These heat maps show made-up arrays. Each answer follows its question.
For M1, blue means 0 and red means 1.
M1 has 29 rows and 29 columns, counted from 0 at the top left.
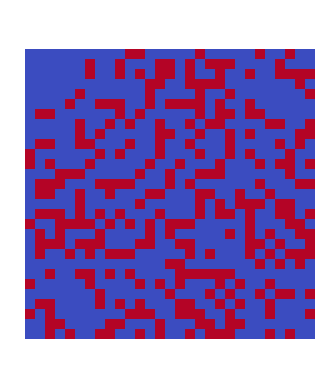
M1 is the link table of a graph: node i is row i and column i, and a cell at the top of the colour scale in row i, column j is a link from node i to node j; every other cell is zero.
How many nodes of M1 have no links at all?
0
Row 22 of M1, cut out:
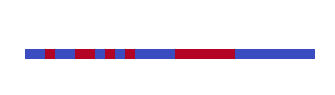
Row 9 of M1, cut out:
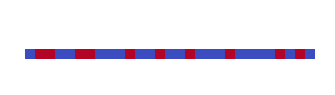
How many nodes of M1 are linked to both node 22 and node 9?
6
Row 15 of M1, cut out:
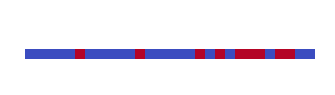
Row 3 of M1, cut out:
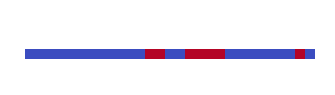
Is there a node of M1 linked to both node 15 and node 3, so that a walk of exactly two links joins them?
yes
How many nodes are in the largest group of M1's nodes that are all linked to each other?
4
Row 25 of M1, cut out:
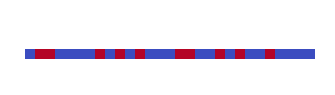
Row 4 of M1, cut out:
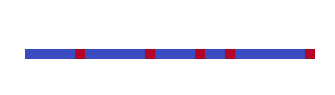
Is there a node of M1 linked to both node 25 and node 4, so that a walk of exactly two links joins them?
no
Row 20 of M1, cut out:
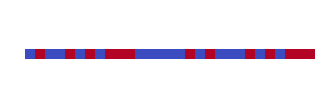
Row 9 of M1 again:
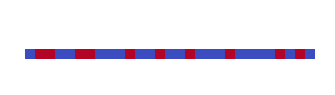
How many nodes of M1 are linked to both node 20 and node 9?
5
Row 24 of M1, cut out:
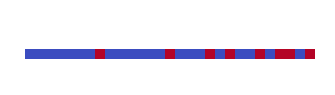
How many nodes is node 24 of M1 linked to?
8
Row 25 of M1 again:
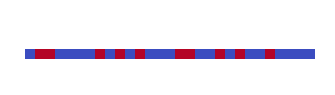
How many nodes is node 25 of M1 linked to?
10
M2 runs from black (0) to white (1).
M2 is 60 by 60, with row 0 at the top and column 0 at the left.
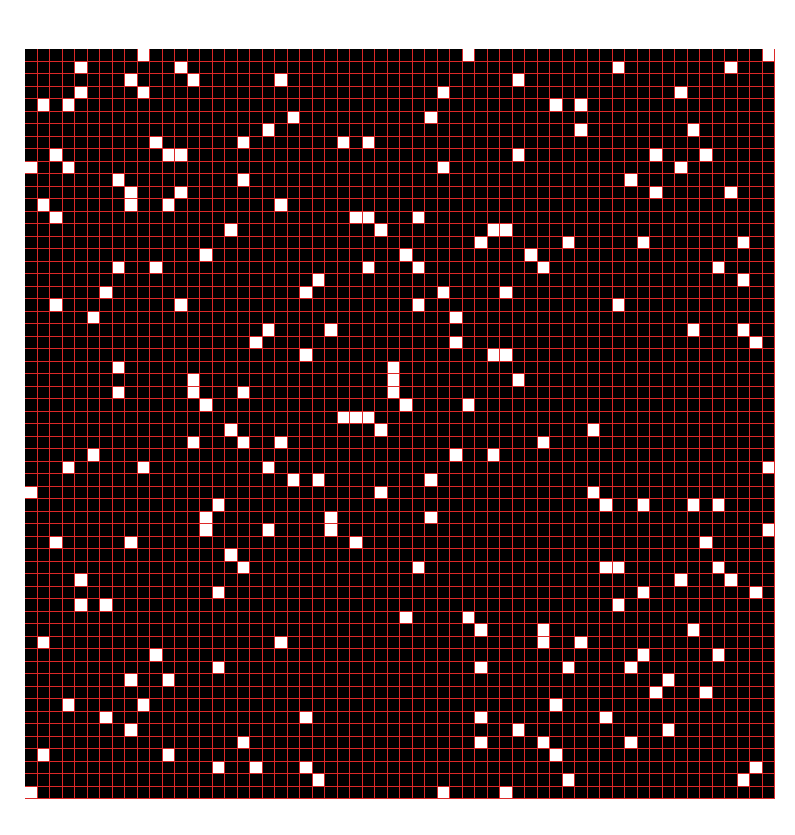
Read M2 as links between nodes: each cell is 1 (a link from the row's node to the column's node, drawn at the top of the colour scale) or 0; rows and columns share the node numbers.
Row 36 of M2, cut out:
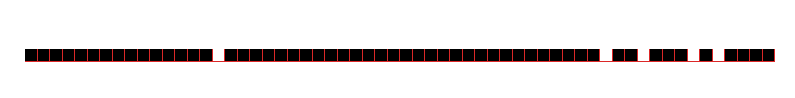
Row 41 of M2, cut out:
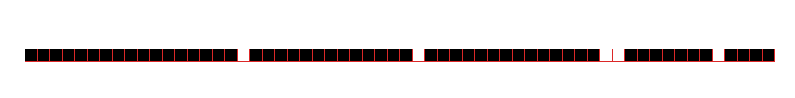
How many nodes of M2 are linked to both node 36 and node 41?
2
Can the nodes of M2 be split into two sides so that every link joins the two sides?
no
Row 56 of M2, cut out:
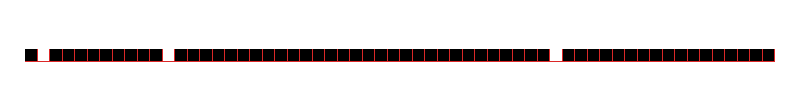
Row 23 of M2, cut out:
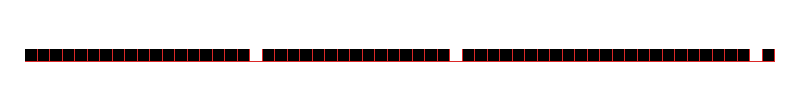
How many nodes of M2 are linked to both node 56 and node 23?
0
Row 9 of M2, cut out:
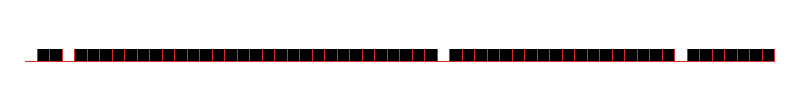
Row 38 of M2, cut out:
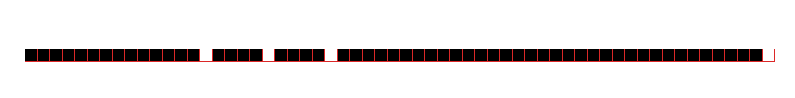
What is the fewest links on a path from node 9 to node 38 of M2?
3
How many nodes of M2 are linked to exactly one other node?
1
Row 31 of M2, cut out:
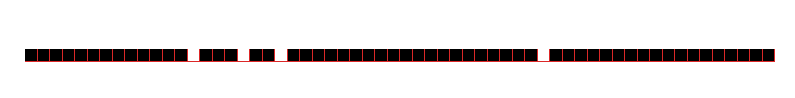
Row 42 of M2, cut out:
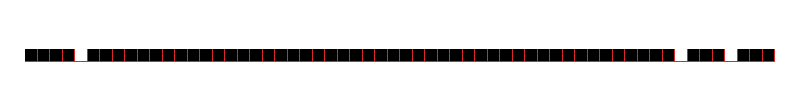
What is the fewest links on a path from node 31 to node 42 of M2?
5
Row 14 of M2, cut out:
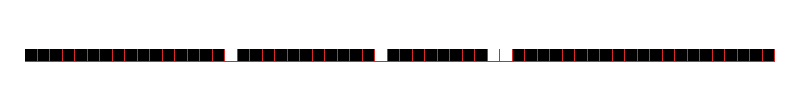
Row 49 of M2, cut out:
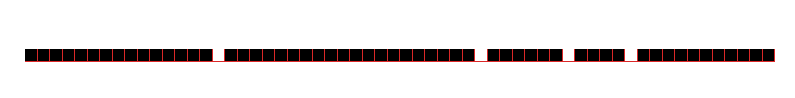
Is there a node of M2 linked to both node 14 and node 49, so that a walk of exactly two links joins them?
no
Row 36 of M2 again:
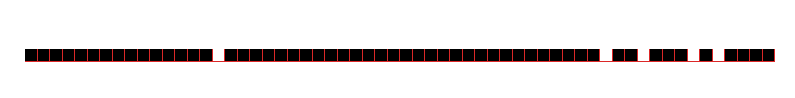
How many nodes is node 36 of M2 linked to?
5
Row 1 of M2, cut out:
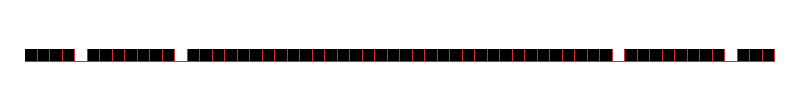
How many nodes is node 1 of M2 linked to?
4
